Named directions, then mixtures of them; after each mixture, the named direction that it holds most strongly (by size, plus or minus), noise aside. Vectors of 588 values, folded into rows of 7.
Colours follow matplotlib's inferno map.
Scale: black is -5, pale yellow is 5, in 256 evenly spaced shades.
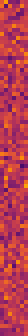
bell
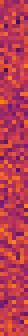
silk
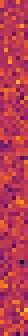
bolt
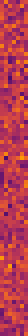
bell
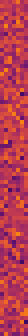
silk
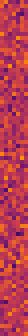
bell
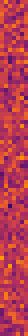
bell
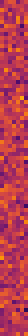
bolt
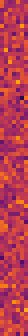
bolt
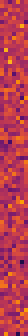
bolt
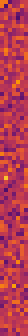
bell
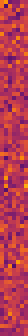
bell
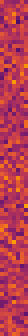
silk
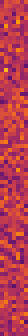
silk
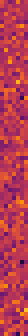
bolt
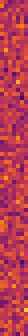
bolt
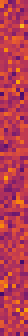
bolt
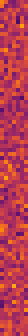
silk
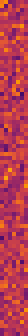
bell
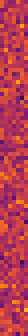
bolt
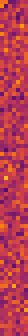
bell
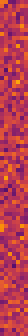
bell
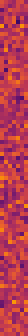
silk
